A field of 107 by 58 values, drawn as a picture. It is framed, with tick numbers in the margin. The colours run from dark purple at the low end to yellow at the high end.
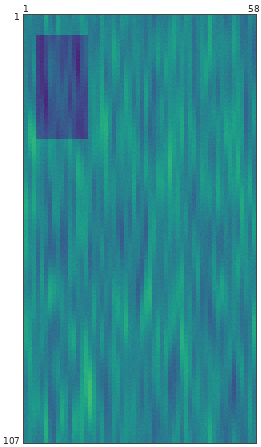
The top left is the ninth with the lowest average. Neither half mirrors the other. In the top left lies a patch that is lower than the rest. The grain runs up and down.
